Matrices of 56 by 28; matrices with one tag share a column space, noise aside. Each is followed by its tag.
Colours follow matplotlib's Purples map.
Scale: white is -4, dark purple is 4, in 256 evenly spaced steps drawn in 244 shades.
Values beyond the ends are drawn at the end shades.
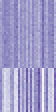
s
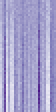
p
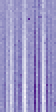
p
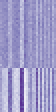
s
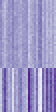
s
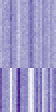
s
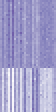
s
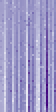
p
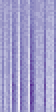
p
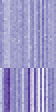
s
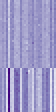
s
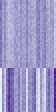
s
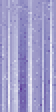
p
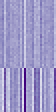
s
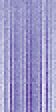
p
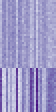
s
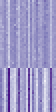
s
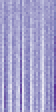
p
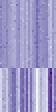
s
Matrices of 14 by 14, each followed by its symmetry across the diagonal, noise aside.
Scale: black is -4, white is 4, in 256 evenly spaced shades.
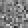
antisymmetric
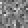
neither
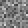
symmetric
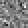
antisymmetric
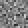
antisymmetric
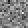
neither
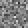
neither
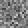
symmetric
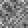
symmetric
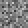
antisymmetric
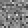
neither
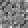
symmetric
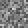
symmetric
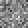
symmetric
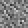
antisymmetric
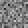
symmetric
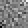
antisymmetric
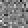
antisymmetric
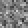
antisymmetric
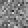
neither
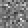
neither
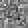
symmetric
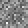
symmetric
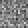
neither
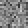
neither
